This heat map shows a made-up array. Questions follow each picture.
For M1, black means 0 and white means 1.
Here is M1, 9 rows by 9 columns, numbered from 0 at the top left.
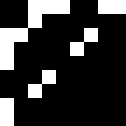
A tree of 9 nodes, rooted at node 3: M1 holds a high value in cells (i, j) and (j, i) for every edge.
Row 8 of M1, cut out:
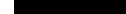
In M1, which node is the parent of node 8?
0
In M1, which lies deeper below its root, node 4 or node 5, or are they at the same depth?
node 4
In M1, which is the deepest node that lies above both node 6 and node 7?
0
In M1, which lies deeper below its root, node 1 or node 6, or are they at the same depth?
the same depth
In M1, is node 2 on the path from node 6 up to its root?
yes
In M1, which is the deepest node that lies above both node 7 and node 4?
0
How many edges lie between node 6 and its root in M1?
3
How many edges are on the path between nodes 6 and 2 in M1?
1
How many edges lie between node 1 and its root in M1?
3
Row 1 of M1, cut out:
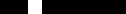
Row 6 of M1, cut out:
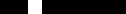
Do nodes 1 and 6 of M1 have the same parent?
yes
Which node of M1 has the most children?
0
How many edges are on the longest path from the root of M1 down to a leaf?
3
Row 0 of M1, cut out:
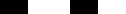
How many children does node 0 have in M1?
4
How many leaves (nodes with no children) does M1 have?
6
